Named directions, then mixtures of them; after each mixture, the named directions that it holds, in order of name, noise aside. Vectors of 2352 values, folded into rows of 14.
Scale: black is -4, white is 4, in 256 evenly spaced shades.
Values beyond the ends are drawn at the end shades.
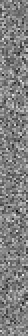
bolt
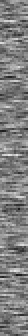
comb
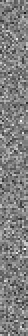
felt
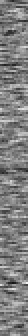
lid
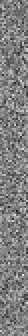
bolt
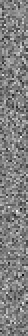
bolt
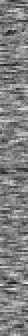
lid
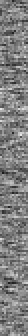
bolt, lid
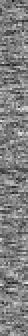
bolt, lid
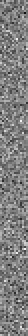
felt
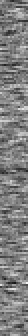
lid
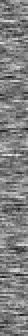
comb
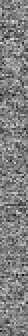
bolt, comb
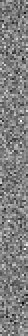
bolt, felt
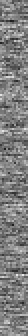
bolt, comb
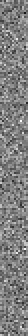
felt
